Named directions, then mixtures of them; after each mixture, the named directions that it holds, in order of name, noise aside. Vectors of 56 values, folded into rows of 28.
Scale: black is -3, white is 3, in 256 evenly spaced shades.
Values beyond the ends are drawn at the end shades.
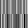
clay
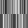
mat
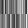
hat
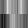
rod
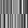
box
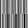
clay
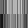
mat, rod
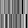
box, hat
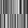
box, mat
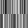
mat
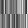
hat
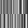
box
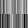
clay, rod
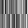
hat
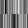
hat, mat
